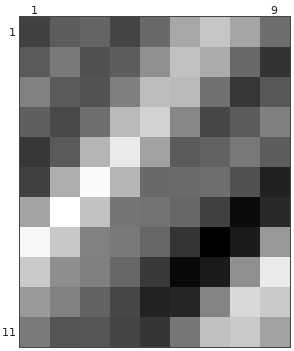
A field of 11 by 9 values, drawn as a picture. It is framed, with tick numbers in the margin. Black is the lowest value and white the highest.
Slope: none. Odd rows or columns: none. Calmest part: top left. Ninth with the highest average: middle left. Grain: diagonal, up to the right. Mirror symmetry: none.
